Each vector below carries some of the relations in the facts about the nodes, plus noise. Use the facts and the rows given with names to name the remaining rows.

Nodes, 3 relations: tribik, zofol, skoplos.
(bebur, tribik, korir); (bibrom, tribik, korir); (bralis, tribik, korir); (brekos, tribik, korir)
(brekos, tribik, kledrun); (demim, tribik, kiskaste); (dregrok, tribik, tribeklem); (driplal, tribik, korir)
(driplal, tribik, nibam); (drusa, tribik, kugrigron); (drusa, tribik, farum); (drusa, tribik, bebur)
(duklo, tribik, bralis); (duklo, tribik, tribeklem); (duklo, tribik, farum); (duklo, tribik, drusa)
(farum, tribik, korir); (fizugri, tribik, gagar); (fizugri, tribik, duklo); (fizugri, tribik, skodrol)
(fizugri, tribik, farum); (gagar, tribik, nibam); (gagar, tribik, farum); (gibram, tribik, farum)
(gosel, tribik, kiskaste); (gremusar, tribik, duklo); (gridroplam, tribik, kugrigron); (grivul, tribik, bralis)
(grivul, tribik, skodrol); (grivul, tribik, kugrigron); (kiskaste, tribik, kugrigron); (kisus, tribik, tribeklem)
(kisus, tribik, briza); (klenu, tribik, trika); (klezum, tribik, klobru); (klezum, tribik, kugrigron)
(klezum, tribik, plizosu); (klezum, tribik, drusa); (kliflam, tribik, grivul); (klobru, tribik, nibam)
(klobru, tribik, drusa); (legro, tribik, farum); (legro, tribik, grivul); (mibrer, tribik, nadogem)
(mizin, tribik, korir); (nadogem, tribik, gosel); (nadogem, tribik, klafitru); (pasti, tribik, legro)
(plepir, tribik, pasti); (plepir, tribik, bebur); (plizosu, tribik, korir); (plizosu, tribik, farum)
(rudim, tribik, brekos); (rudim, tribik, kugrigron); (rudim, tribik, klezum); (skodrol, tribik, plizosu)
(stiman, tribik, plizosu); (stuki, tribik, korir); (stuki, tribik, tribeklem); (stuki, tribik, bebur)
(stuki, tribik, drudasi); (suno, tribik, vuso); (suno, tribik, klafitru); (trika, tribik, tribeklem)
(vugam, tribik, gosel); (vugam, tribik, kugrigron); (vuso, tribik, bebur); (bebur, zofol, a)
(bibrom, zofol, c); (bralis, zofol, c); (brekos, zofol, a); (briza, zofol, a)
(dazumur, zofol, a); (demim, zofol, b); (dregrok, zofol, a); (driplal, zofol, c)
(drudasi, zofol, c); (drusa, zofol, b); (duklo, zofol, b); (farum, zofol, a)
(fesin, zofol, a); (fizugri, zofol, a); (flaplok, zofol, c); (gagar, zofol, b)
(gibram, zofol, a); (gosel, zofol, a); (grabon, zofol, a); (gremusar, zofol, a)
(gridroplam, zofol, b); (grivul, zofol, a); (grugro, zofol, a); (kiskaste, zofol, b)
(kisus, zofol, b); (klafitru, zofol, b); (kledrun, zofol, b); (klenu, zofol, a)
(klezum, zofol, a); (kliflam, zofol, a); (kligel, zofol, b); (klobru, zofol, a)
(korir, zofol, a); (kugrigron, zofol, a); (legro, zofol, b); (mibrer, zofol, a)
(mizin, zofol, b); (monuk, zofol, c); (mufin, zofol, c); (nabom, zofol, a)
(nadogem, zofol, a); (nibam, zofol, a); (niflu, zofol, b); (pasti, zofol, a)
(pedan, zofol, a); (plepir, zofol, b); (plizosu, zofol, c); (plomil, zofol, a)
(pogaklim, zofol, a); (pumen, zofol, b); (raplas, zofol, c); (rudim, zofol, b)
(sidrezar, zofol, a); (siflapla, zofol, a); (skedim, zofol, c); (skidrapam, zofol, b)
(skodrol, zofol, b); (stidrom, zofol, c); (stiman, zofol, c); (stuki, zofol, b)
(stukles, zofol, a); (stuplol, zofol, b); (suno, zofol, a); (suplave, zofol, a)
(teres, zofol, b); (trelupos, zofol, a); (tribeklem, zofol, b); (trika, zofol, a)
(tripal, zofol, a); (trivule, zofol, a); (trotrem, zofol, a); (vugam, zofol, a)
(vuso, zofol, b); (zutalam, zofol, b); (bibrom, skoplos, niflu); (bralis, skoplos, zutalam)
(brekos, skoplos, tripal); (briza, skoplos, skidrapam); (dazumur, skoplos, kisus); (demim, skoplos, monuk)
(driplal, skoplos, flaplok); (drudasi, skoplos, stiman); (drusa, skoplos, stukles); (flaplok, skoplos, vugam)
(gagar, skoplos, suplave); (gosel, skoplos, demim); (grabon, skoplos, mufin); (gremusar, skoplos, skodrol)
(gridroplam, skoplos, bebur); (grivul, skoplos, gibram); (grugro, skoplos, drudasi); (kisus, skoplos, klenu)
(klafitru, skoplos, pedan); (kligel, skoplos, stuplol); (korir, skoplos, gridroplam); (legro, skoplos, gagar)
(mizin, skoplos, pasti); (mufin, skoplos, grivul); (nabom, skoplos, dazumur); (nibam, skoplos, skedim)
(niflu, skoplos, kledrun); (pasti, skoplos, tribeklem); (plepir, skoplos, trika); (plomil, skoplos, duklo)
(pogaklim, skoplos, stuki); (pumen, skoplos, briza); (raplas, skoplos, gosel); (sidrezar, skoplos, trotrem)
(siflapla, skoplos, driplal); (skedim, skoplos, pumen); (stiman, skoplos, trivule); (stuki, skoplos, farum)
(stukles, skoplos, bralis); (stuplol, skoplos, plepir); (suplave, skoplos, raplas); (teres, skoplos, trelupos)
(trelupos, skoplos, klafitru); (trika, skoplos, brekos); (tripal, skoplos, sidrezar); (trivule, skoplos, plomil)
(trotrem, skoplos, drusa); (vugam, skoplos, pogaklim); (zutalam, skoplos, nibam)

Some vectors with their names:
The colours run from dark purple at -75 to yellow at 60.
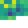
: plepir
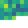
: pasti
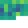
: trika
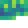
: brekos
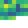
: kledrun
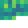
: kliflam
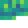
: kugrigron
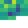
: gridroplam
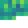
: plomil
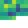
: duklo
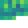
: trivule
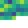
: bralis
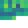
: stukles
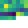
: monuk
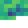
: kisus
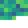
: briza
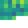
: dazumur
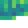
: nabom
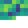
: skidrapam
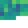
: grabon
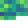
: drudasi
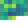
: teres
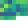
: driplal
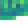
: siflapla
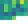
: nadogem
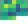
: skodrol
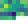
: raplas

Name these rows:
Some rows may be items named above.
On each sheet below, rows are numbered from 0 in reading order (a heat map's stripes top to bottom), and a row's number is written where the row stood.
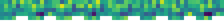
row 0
suno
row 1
gagar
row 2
kledrun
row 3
stuplol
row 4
zutalam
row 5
mibrer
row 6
suplave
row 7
legro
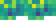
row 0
kligel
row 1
plepir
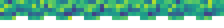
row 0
bralis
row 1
bebur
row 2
pumen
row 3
skidrapam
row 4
tribeklem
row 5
gridroplam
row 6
bibrom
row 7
mizin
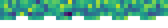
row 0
suplave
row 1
skedim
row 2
demim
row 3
brekos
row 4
pasti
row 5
klafitru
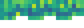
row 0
klenu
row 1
brekos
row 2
bebur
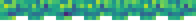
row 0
drusa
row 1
vugam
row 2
vuso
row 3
farum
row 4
dregrok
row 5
bebur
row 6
nibam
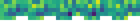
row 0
stuki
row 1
drusa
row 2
gosel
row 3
stuplol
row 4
gibram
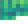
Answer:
dregrok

